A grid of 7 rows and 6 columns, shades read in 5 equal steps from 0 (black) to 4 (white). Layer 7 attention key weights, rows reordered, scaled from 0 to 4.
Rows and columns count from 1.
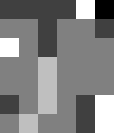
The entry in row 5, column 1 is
2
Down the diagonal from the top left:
1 2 1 2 2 4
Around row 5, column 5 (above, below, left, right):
2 1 2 2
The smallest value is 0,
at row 1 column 6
